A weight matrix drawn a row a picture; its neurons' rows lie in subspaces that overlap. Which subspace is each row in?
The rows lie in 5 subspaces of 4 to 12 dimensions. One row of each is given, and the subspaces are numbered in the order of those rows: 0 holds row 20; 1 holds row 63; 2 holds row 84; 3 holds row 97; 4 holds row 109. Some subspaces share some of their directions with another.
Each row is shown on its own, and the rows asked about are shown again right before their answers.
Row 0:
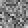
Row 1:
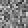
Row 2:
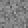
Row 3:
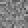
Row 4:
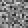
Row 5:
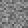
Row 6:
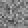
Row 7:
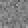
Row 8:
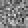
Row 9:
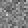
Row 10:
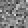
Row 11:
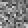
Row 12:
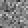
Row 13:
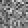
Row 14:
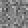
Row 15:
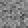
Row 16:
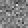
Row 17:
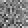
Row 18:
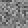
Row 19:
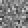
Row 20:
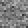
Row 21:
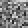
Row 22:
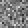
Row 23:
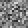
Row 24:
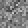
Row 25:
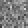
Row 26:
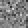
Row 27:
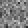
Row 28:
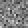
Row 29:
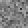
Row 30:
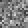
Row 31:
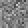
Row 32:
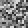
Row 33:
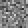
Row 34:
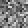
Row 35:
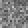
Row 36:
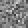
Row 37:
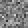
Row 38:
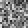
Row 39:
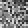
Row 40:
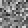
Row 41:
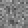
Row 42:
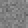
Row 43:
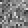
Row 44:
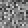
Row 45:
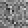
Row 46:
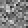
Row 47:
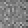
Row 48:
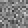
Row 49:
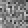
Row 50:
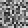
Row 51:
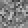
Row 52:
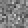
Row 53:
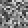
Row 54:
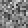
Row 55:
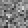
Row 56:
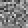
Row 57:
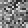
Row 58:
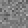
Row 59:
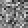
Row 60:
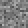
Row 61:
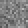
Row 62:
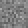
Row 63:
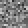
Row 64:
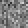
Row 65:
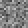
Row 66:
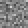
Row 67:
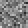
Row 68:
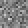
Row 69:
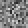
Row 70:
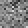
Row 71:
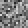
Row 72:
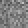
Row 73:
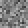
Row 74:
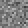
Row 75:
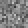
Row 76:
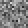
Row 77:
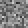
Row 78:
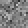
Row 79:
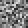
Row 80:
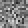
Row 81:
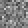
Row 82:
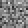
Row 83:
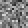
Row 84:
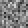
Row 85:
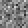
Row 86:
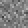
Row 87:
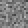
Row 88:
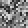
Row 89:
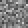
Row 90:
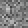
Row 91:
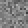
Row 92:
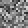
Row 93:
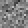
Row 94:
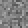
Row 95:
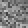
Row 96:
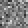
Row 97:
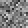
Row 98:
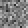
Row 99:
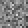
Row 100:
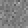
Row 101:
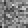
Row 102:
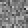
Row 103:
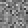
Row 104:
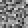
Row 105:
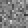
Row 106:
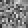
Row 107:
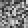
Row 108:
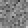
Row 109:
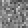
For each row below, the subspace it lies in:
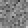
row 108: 0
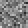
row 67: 0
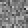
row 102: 1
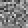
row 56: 0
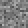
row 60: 0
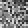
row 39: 1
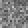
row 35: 1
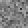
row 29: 4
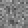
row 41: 4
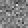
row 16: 2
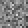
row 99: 3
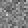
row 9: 4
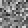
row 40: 4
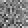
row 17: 3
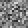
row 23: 0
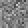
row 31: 0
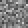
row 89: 2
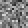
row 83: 2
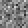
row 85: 2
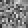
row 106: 4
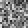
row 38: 4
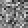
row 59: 2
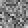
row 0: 0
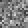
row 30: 4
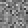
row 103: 4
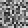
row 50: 0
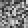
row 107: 4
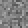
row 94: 2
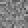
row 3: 1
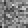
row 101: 0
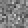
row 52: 2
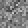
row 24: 4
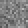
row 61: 0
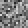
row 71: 0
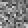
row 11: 0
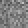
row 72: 2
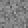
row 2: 4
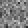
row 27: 0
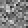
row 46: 4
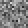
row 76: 2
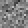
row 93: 4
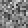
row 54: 2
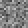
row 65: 4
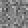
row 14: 1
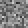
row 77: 2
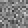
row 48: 1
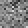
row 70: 0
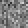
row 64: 2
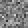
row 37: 3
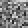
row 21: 4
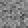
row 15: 0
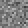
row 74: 0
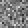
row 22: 4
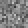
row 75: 2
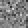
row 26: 4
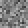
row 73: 0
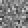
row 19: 4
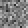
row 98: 0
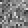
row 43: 4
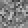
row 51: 1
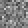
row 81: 2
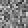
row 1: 4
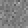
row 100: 0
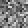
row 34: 0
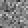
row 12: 0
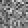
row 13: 2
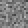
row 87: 3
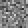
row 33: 0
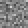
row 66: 3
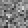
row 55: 0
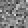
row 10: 1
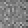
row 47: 3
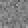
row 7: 0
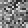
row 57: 0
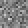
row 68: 0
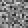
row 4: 0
